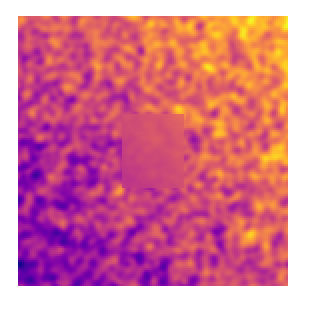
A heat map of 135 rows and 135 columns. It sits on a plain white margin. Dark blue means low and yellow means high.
There is an overall slope up to the top right. The top right is the ninth with the highest average. No lone cell stands out from its neighbours. The field is mottled with small blotches. An odd patch, calmer than its surroundings, sits in the centre. Neither half mirrors the other. The bottom left is the ninth with the lowest average. Overall the values sit about 50% of the way up the scale.
